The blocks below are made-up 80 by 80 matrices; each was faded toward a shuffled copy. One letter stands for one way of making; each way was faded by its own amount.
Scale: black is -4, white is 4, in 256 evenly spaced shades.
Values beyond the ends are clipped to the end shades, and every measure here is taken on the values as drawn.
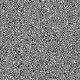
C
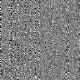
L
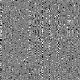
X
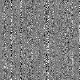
L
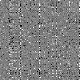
X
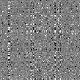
X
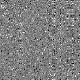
C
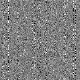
L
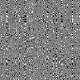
X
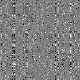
X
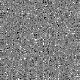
C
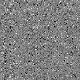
C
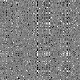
X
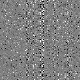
X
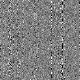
L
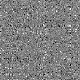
C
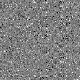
C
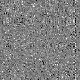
C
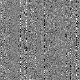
L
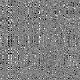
X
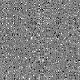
C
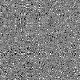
C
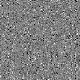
C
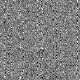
L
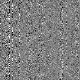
L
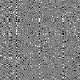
X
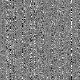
L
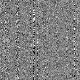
L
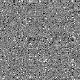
C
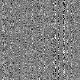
L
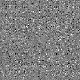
C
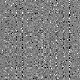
X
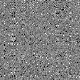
C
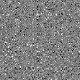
C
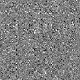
C
